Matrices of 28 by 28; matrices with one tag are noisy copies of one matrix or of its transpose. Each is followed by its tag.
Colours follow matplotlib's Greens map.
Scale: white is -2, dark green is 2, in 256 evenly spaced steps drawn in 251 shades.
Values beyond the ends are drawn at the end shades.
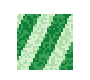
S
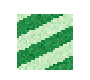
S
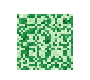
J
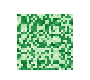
J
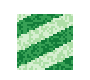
S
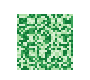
J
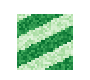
S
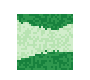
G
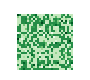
J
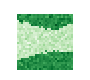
G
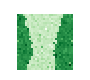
G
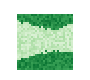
G
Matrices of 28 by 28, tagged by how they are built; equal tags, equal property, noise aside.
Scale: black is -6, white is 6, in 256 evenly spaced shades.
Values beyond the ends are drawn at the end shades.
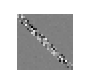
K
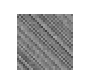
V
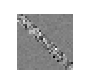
K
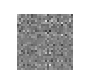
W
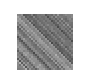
V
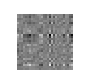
W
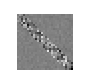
K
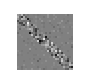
K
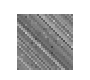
V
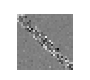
K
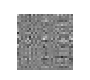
W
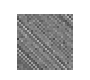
V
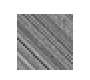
V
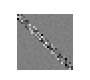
K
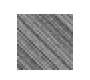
V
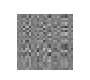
W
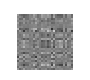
W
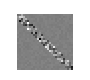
K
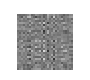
W
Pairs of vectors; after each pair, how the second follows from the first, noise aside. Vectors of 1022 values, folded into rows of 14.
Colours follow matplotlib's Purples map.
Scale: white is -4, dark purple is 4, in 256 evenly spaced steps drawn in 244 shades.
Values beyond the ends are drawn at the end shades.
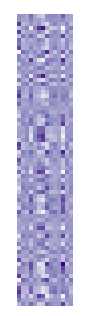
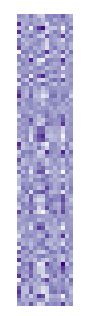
copied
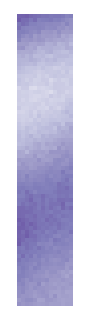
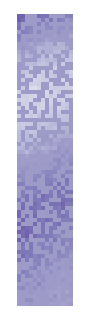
partly zeroed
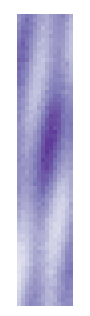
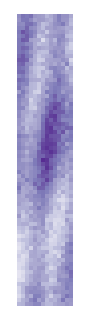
copied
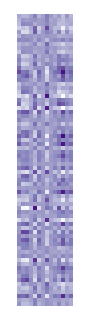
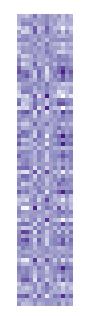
copied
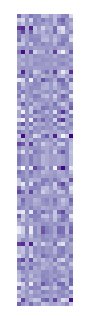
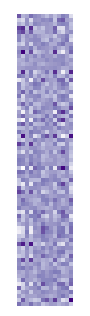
copied
